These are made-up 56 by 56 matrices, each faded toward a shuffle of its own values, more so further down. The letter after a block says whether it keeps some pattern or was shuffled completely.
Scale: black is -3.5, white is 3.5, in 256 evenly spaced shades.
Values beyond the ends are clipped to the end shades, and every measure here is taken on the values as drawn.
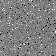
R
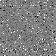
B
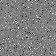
R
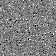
R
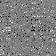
B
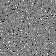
R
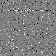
B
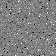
R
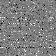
B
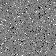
R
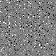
B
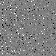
B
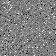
R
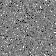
R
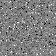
B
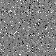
B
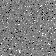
R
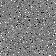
R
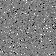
R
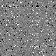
B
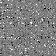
B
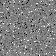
R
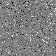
R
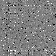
B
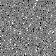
B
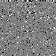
B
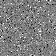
R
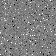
R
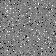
R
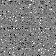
B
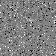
B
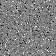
R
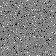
R
